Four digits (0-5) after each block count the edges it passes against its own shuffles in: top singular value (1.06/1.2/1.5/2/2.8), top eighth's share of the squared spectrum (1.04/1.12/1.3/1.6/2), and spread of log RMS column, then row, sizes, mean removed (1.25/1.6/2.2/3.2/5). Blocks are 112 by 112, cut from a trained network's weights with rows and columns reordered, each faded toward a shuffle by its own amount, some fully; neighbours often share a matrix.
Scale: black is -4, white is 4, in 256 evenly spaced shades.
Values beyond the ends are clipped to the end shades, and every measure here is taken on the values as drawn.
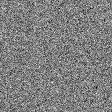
0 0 0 0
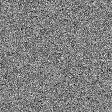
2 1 0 1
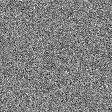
0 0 0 0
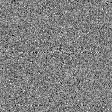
3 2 0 1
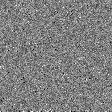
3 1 0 1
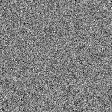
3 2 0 0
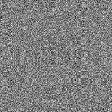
4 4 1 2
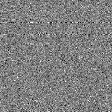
4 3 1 2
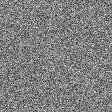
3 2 0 0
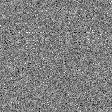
3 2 0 1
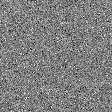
0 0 0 0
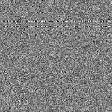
4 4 1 3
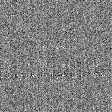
3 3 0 2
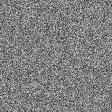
0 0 0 0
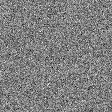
0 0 0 0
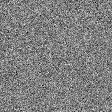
1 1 0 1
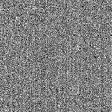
3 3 0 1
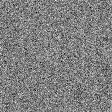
1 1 0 0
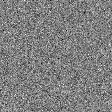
1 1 0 0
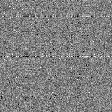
4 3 1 2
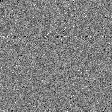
3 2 0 1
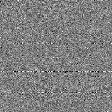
4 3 1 3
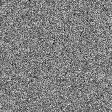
1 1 0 0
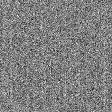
2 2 0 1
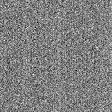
3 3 0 1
